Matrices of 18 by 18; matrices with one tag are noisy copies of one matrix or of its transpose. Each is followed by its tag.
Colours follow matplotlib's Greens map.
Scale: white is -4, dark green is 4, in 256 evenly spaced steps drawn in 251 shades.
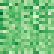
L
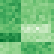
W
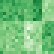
W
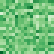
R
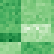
W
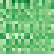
L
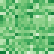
R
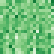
R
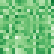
R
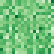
R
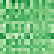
L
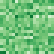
R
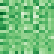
L
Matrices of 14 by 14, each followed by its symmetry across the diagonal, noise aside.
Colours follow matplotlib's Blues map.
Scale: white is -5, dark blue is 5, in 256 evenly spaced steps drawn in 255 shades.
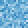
neither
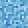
antisymmetric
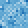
symmetric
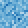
symmetric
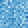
neither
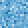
antisymmetric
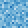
antisymmetric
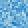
antisymmetric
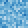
neither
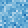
symmetric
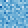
antisymmetric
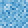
symmetric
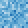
symmetric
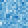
neither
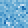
antisymmetric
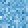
neither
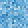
neither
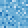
antisymmetric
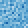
symmetric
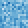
antisymmetric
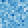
neither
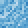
symmetric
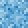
symmetric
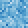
antisymmetric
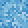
symmetric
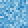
neither
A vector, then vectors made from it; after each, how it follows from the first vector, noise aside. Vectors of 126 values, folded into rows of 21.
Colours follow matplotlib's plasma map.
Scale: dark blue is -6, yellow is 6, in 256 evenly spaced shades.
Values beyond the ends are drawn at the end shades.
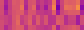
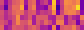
scaled up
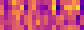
scaled up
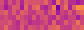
sign-scrambled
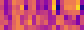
scaled up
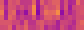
wrapped around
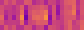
wrapped around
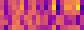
scaled up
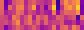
scaled up
